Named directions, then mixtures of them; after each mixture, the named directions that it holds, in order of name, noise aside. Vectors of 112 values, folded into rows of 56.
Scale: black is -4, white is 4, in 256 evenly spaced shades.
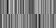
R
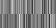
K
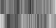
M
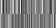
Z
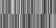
K, Z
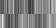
M, R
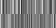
Z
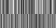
R, Z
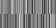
K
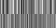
R, Z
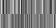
Z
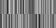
R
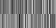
K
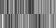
M, R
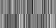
K, M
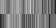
K, M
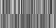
K, Z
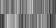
K, M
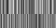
R, Z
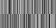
K, R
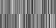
K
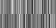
K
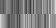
K, M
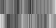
M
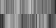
M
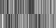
M, R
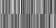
K, Z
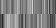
K, M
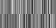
K
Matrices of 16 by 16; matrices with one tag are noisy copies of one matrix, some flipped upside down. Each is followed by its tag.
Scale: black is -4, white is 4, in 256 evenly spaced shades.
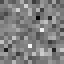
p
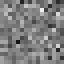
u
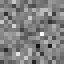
p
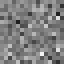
u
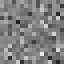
u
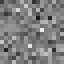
p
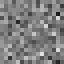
u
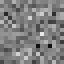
p
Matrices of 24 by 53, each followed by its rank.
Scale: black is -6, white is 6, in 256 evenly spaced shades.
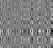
two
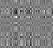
two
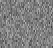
full rank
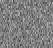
full rank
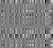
two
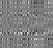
two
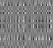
two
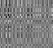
two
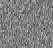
full rank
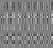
two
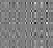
two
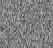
full rank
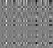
two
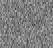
full rank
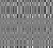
two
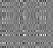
two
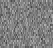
full rank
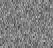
full rank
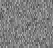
full rank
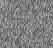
full rank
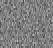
full rank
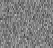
full rank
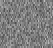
full rank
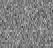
full rank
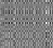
two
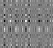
two
